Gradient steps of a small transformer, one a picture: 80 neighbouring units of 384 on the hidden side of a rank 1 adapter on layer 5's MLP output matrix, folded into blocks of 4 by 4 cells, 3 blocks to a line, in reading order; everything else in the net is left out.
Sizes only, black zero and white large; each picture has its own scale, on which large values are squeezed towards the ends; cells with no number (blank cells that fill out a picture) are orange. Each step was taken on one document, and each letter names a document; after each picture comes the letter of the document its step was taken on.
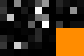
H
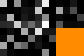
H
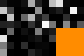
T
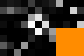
T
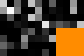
T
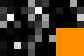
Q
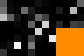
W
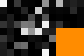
H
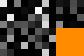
H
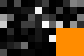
Q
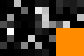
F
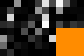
H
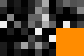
Q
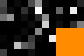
W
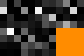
F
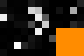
W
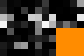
Q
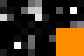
W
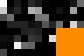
Q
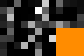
H
